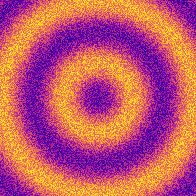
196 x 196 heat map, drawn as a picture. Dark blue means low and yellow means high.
No overall slope runs across the table. No row or column stands out. Concentric rings centre on the centre.
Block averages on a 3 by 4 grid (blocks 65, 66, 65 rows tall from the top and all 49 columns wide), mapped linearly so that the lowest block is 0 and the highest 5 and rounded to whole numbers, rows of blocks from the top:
3113
0550
3113
